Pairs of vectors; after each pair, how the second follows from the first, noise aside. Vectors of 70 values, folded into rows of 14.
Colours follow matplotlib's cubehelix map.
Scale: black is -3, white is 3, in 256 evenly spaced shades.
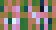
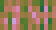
shrunk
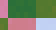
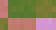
shrunk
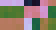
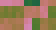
shrunk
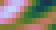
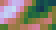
copied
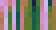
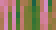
shrunk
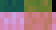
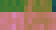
shrunk
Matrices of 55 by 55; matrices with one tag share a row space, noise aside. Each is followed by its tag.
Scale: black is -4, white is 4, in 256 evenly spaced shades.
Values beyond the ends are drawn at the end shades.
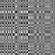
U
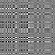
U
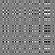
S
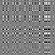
S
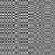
U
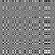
S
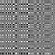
U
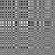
U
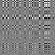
S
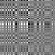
U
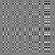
S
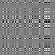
S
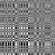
U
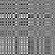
U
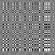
S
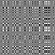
S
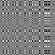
S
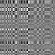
U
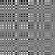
U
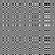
S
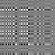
U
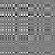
U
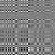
U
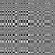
U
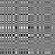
U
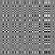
S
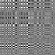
U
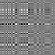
U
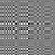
U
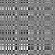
U
